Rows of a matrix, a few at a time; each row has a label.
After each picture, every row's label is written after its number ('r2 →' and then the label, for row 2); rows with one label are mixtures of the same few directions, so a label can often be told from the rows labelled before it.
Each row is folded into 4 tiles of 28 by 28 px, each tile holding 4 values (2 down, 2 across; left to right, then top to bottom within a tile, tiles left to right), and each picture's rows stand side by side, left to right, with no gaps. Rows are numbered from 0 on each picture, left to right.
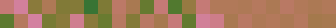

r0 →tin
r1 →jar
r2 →jar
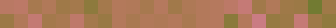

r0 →tin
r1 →jar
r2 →tin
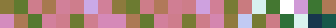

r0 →tin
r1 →tin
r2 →jar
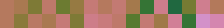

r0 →jar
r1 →jar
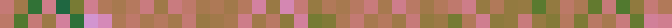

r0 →jar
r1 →jar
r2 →jar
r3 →jar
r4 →tin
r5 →jar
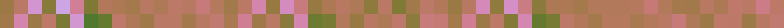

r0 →jar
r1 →tin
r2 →jar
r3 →jar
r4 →jar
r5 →tin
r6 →tin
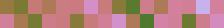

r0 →tin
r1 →tin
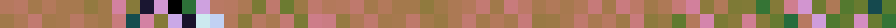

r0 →tin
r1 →jar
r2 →jar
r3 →tin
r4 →jar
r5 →jar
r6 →tin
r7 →tin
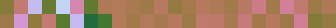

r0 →jar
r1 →jar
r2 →jar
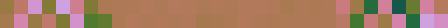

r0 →jar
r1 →jar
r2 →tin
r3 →jar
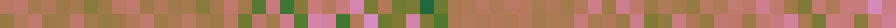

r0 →tin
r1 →tin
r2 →jar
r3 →tin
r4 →jar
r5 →jar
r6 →tin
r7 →tin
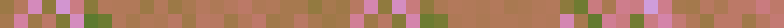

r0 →jar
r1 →jar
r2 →tin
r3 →jar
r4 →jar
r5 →tin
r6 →tin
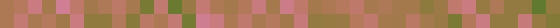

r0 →jar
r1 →jar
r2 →jar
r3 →tin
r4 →tin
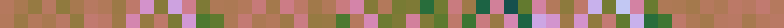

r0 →jar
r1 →jar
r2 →jar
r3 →tin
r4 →jar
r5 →jar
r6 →tin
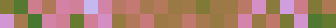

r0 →tin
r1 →tin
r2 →jar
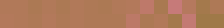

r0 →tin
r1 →jar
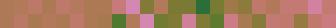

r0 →jar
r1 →tin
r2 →tin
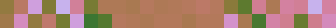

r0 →jar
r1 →tin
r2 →tin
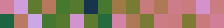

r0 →tin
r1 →tin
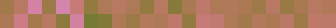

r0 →jar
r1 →jar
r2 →jar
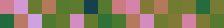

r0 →tin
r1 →tin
